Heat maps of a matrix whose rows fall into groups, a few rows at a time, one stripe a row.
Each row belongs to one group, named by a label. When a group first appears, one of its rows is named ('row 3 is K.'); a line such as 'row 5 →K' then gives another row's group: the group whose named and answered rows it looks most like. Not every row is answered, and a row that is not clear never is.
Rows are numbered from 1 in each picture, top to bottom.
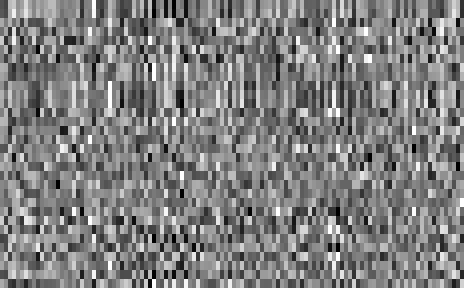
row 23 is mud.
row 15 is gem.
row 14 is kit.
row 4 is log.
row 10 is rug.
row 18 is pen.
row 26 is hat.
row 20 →log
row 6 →hat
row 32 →kit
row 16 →log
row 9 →kit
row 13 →hat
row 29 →hat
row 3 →rug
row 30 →rug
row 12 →rug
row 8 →kit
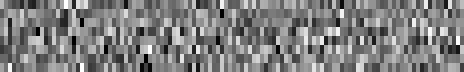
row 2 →pen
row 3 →gem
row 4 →hat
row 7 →log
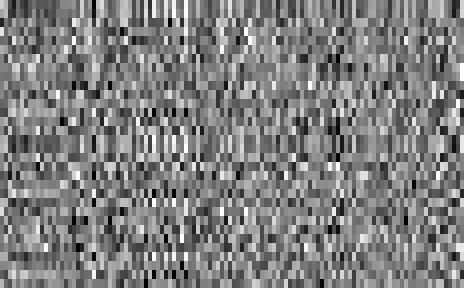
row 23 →kit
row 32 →log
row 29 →kit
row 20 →log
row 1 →kit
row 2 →kit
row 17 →kit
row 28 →mud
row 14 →gem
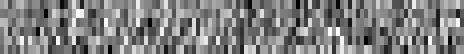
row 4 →hat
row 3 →gem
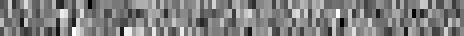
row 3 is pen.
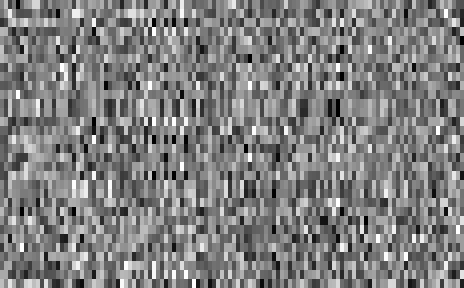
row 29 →rug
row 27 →gem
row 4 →kit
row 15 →log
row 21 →rug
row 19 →log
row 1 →log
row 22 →rug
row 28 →pen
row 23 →hat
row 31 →kit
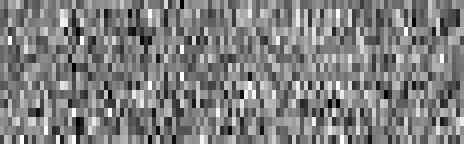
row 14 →mud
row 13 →rug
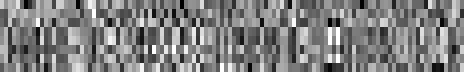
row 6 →kit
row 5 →hat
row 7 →hat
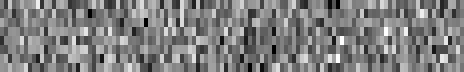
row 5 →pen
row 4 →rug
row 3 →log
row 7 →hat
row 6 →rug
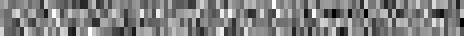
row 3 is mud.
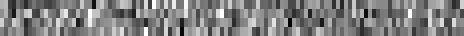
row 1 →kit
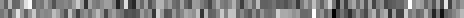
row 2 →mud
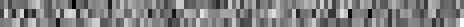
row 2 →pen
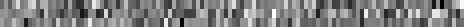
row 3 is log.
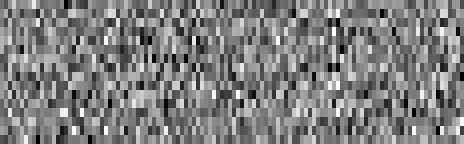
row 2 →hat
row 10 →hat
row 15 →gem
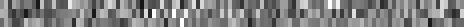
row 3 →log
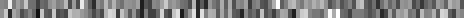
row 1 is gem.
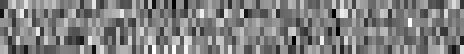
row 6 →kit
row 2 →pen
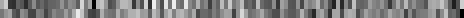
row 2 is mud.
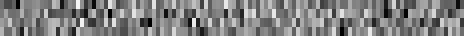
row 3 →gem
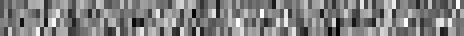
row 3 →rug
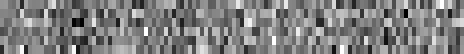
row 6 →pen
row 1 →rug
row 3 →mud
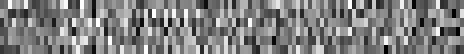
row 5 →rug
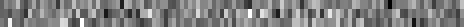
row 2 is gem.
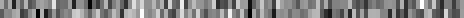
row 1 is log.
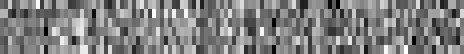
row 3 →rug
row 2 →kit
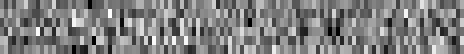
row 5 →kit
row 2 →rug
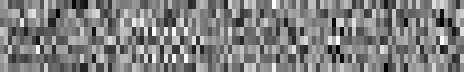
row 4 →kit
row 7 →kit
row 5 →hat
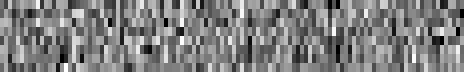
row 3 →log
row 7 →gem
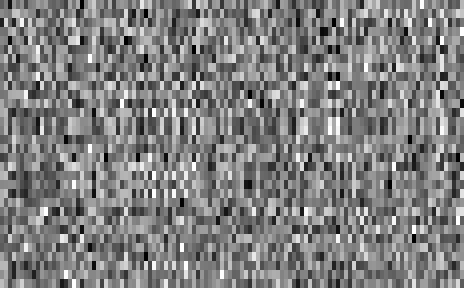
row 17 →log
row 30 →kit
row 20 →kit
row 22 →kit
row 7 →log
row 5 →gem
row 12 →mud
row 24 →mud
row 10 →hat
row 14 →hat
